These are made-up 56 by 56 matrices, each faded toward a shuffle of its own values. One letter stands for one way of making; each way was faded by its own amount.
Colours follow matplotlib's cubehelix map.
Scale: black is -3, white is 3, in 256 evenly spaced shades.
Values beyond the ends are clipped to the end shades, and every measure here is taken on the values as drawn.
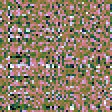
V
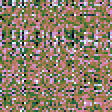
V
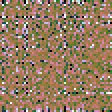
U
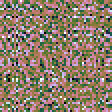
V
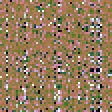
U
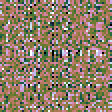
V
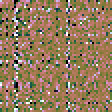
U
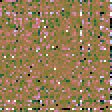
U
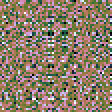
V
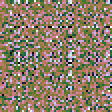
V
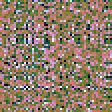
V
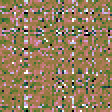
U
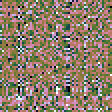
V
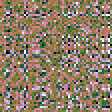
V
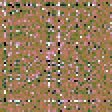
U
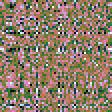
V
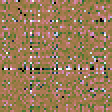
U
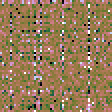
U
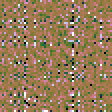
U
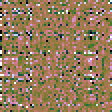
U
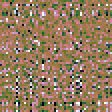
U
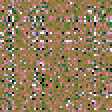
U
